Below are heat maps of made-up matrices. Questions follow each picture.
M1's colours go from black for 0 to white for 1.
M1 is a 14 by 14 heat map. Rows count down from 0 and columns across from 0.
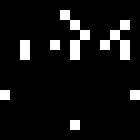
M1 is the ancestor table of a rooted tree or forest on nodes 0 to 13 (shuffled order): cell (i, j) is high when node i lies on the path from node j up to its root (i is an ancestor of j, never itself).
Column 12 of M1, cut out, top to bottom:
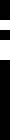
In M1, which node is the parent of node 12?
2
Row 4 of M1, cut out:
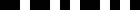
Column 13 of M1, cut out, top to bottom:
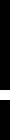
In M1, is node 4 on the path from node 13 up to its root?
no
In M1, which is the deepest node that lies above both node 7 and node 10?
4
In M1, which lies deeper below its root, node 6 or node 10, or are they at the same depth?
the same depth
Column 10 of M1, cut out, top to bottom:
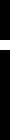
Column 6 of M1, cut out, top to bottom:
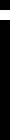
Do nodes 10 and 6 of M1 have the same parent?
no
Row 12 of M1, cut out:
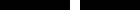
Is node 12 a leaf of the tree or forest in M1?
no
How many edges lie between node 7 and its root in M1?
4
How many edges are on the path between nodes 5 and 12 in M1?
2
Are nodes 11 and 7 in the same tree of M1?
no
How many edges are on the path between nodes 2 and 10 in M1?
3
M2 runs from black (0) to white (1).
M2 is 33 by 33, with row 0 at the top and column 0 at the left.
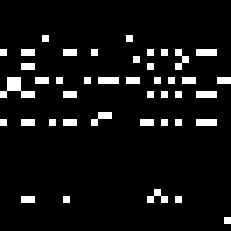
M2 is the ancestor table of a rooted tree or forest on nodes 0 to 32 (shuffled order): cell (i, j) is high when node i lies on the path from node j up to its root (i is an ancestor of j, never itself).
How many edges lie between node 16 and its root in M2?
1
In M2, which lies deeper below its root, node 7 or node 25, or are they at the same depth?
node 25
